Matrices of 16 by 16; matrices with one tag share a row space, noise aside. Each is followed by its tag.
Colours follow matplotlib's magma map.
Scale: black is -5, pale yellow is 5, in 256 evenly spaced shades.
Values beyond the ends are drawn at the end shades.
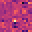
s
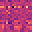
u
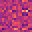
s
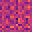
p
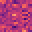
s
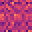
u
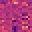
s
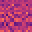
u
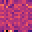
u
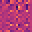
p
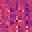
p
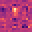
s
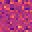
p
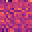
u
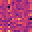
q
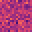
p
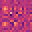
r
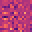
r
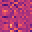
r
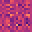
p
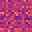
u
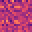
u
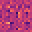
p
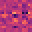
s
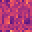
p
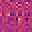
p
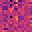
r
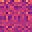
u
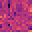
q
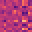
s
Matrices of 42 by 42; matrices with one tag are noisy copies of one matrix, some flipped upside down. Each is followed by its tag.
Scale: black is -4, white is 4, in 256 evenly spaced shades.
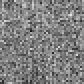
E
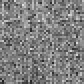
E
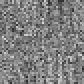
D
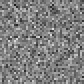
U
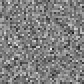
U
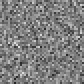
U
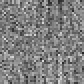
D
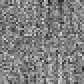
D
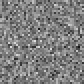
U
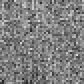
E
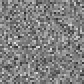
U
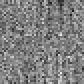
D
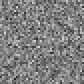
U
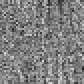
D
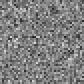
U
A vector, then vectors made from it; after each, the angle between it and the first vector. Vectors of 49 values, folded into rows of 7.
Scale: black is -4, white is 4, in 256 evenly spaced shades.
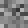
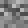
nearly parallel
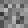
orthogonal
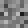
partly aligned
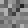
partly aligned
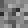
partly aligned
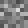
nearly opposite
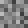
orthogonal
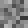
partly opposed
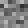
orthogonal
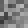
partly opposed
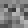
orthogonal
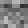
partly aligned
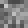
partly opposed
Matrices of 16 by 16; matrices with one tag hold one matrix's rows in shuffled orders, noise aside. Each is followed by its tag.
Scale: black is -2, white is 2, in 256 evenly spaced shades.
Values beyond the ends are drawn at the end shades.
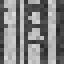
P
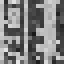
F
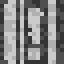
P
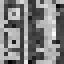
F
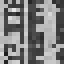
F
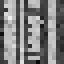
P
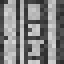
P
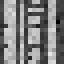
P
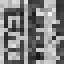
F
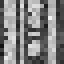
P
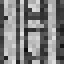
P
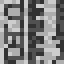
F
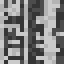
F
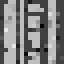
P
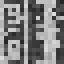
F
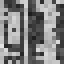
F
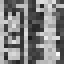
F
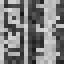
F
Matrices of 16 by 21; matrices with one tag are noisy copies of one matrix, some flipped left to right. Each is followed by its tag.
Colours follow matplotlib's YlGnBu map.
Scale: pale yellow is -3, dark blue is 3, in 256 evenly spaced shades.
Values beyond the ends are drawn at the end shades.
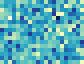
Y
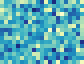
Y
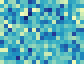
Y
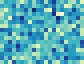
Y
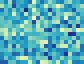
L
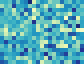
L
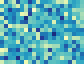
Y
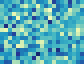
L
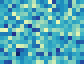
L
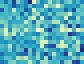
L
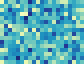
Y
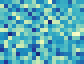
L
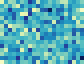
Y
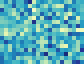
L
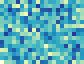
Y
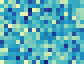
Y
